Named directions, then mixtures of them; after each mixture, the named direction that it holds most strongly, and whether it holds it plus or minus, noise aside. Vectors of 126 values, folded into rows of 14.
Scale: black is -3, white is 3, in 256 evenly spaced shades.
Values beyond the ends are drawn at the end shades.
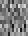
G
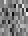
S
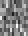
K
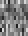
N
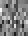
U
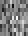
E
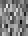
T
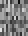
N, minus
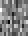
U, plus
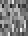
G, minus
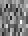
T, minus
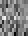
U, plus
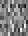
G, minus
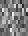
S, minus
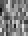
U, minus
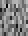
T, minus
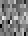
E, plus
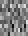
G, plus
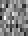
K, minus
